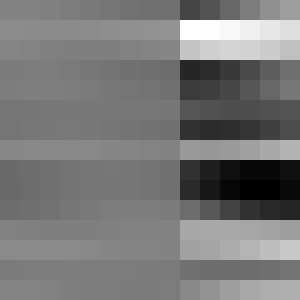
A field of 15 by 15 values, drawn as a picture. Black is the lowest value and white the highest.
No overall slope runs across the table. The ninth with the highest average is the top right. Streaks run across, left to right. The left part is calmer, up to a seam about 60% of the way across. The ninth with the lowest average is the middle right.
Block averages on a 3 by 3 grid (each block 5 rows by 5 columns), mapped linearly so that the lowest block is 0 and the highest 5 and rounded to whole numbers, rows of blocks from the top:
445
330
444
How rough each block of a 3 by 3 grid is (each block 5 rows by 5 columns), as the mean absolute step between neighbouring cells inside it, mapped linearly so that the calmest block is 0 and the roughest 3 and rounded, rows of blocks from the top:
023
013
002
